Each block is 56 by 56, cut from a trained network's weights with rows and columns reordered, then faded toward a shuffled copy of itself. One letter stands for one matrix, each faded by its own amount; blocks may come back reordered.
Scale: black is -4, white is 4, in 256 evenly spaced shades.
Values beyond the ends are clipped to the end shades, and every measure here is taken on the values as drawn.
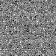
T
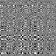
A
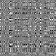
A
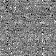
T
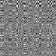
A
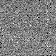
T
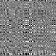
A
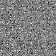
T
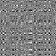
A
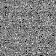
T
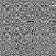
A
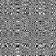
A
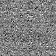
T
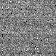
T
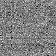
T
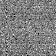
T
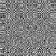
A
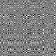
A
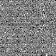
T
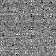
T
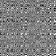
A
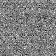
T
